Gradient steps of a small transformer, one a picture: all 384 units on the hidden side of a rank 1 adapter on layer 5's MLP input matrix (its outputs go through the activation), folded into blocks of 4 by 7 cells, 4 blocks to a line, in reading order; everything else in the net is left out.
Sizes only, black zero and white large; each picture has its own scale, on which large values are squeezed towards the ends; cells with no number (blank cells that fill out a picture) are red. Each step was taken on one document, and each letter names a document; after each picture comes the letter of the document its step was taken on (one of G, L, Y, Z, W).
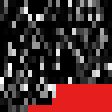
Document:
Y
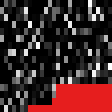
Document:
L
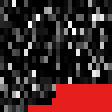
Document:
L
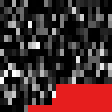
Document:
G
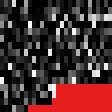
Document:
Y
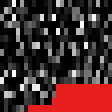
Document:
G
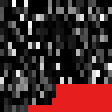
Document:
Y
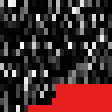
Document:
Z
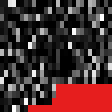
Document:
Y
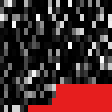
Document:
Z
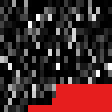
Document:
L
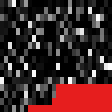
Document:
L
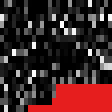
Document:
Z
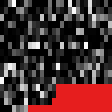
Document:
G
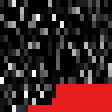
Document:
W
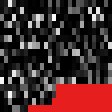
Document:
W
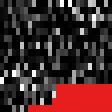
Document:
G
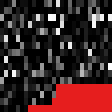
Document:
G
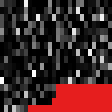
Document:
Y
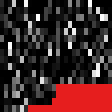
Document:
L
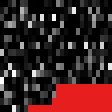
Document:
G
